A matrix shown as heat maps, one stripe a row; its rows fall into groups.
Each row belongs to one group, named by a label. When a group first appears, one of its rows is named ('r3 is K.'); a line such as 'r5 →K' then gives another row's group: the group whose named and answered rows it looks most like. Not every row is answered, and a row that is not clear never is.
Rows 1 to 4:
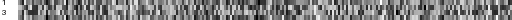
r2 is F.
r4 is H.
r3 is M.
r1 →H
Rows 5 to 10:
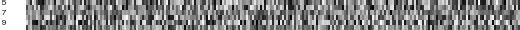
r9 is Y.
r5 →M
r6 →M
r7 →F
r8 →F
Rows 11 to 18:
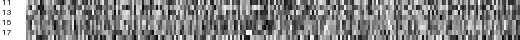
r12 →M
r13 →F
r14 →F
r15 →H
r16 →H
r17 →H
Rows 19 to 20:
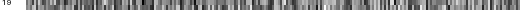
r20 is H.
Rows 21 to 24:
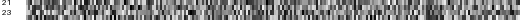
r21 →H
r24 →Y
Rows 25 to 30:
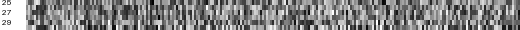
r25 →H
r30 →M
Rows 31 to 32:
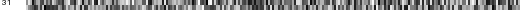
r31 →F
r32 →Y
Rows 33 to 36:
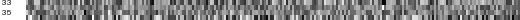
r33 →H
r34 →F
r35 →M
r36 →F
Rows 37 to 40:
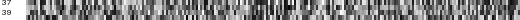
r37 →F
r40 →Y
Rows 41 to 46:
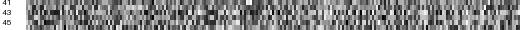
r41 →H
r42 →F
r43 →Y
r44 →H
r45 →Y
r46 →M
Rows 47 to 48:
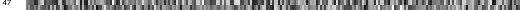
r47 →Y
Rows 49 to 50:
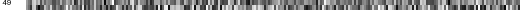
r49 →H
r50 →M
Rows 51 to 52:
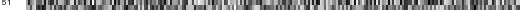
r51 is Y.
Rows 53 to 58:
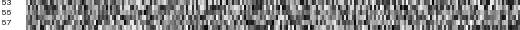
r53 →F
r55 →Y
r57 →H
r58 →F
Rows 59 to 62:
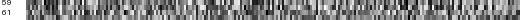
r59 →Y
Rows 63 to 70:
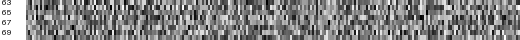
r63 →H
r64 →Y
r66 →M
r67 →M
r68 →F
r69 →Y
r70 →H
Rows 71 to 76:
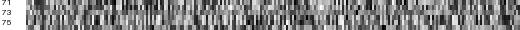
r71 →M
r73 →M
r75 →F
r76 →H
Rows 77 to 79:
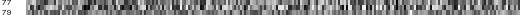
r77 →M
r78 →M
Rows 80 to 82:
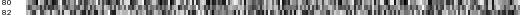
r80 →Y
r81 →Y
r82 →F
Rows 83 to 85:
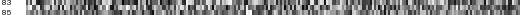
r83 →M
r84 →F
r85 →H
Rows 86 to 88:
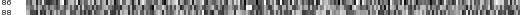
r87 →H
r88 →F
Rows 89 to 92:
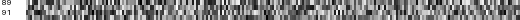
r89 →Y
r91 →M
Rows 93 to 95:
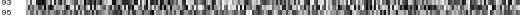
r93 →M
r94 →Y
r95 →H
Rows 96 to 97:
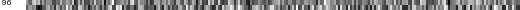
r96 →H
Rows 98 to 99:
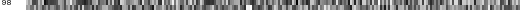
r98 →Y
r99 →H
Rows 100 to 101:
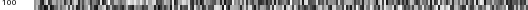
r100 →F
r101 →M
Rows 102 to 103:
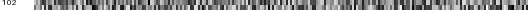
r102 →Y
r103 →M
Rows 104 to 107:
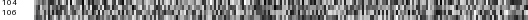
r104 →F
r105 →H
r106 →Y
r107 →F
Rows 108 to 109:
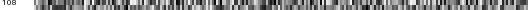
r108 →F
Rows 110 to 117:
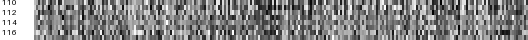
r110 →F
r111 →F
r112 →F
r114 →F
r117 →H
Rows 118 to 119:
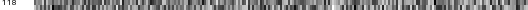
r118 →H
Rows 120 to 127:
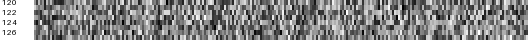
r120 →Y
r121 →M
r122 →F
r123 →Y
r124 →M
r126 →H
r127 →Y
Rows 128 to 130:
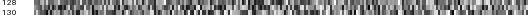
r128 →H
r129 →Y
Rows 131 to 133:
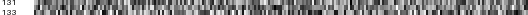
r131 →M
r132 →H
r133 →F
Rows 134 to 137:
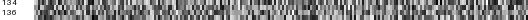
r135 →M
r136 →Y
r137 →M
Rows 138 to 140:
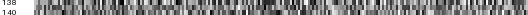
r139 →Y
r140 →H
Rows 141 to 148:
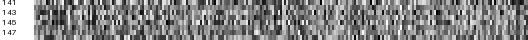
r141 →F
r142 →H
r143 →Y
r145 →Y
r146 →H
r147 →H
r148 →M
